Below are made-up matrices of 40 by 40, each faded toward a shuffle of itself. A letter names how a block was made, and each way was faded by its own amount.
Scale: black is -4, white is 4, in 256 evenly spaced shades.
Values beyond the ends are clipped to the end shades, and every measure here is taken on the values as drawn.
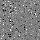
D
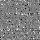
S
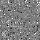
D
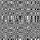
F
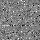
S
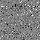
S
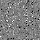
D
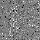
D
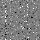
D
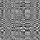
F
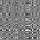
F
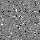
D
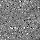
S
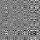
F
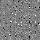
D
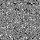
S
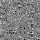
D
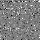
S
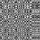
F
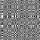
F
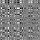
F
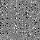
D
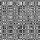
F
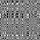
F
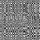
F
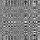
F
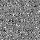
S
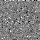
S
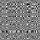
F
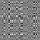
F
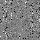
D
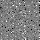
D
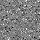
S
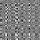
F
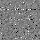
S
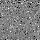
S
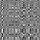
F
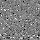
S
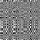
F
